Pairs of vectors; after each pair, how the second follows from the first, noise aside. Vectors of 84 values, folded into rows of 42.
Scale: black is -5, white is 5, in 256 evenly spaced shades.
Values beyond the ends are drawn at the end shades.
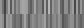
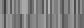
copied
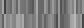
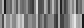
scaled up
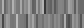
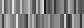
scaled up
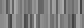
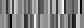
scaled up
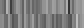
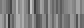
wrapped around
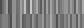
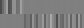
partly zeroed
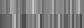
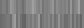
shrunk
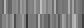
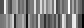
scaled up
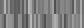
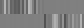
partly zeroed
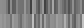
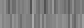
shrunk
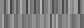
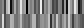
scaled up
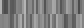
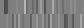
partly zeroed
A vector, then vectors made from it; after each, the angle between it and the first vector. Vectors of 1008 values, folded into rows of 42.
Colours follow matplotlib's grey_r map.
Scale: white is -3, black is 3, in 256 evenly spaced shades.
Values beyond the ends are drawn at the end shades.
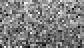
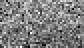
nearly parallel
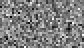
orthogonal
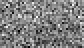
partly aligned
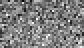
partly opposed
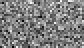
partly aligned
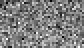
partly opposed
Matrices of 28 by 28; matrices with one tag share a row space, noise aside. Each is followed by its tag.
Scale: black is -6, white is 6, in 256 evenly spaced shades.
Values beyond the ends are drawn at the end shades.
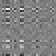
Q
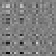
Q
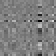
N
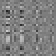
Q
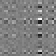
N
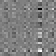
N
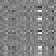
N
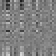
Q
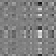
N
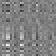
Q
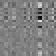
N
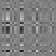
Q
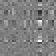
N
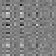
Q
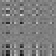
Q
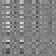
Q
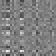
Q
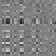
Q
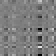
N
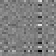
N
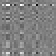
Q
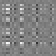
Q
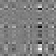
N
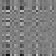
Q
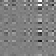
N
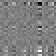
N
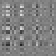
Q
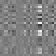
N
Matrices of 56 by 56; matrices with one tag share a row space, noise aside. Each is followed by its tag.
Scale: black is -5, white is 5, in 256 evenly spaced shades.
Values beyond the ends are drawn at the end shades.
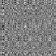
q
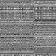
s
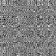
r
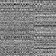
s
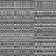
s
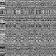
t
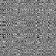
r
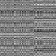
s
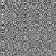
q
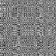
r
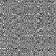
r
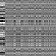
t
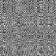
r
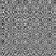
q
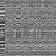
t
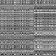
s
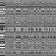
t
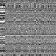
t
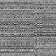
s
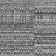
s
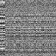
t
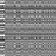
t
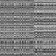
s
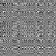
r
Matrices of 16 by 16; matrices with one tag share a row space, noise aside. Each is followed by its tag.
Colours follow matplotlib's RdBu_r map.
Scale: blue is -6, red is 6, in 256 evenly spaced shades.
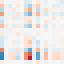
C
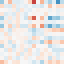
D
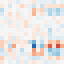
D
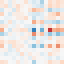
D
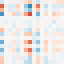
C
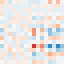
D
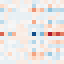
D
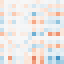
D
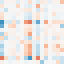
C
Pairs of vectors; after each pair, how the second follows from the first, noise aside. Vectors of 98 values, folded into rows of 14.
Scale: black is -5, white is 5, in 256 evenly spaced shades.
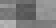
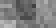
copied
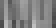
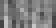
copied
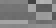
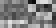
scaled up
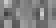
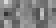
copied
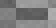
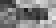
scaled up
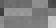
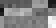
scaled up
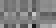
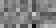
copied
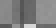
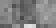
copied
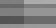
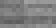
shrunk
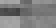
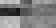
scaled up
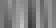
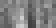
copied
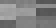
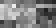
scaled up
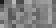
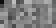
copied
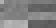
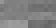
shrunk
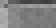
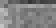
copied
